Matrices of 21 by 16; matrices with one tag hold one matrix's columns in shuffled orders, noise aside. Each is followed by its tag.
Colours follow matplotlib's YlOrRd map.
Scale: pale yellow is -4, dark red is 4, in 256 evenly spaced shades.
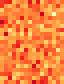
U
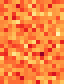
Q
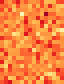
U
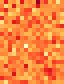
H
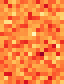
Q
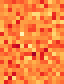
Q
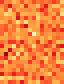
Q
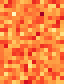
U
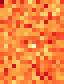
H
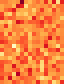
H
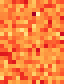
U
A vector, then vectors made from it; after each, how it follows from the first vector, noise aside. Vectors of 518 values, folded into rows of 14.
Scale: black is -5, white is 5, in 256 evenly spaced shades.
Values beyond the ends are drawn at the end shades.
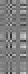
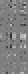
partly zeroed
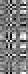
scaled up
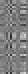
copied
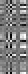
scaled up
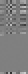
partly zeroed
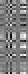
scaled up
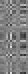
negated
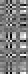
scaled up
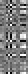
scaled up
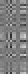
copied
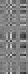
negated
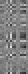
negated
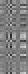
copied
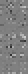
partly zeroed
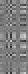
copied
